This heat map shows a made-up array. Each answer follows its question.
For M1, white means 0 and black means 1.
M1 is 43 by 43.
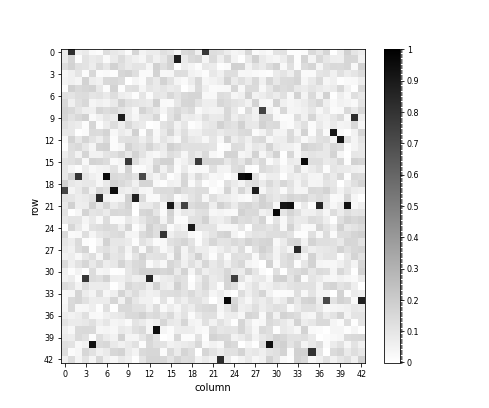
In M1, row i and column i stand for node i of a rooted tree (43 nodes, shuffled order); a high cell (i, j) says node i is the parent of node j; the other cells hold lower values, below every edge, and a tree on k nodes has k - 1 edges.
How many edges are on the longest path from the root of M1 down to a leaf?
5
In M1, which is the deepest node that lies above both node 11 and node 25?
17
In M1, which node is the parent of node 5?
20
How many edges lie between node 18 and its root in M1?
3
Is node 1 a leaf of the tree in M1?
no
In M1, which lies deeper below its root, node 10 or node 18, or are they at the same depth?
node 10
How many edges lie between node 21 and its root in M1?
0
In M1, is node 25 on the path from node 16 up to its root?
no
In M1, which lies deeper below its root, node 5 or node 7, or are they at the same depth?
node 5
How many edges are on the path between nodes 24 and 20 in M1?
6
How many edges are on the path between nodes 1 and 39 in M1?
7
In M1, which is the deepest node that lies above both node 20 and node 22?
15
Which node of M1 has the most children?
21
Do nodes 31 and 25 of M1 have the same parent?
no
